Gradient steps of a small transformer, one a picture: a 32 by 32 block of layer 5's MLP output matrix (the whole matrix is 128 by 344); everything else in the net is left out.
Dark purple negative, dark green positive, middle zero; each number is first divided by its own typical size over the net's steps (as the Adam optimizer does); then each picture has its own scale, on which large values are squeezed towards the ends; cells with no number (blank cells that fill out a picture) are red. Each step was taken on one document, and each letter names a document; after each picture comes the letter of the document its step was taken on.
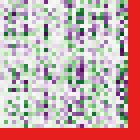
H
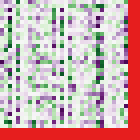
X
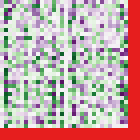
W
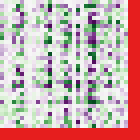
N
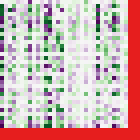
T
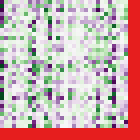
T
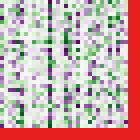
N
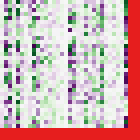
X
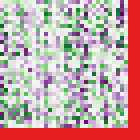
H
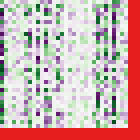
T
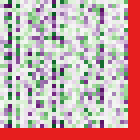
W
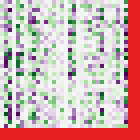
X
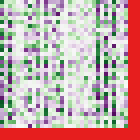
T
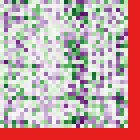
H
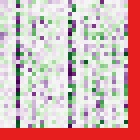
X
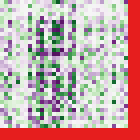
W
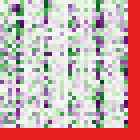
X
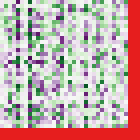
W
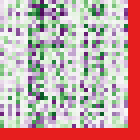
W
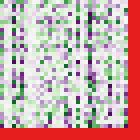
N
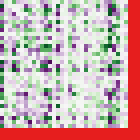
T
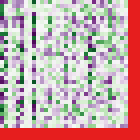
N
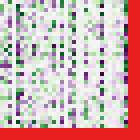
X
